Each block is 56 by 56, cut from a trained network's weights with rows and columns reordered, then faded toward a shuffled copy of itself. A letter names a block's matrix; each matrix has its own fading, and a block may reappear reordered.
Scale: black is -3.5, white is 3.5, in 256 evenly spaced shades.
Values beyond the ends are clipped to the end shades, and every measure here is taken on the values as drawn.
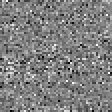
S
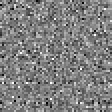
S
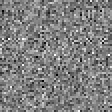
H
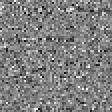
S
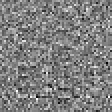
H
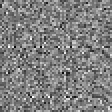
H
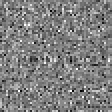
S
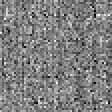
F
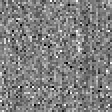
F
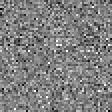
S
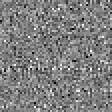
S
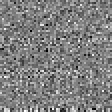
H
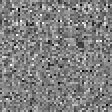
F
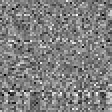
H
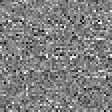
S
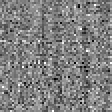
F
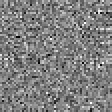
H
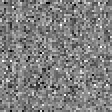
F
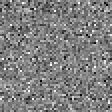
S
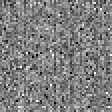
F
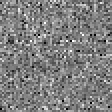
S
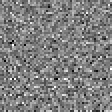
H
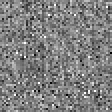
F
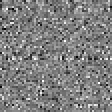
S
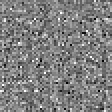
F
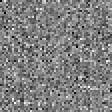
F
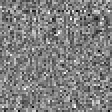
H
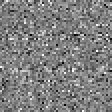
S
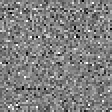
S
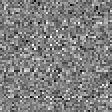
H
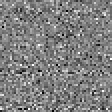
S
